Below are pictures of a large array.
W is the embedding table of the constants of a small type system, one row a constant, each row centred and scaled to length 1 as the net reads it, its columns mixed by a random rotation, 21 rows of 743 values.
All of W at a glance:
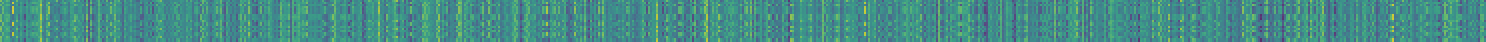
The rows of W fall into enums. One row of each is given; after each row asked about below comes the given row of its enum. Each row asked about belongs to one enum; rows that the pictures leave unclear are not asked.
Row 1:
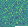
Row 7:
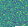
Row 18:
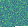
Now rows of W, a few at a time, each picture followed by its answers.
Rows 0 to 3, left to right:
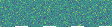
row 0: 18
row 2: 7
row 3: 1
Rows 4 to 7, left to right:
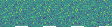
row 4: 1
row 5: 1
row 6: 1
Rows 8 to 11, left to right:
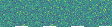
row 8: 7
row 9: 7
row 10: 18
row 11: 1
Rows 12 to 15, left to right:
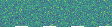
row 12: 1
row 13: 7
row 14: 18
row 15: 7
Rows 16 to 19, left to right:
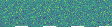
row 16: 1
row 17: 1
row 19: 7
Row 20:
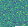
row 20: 7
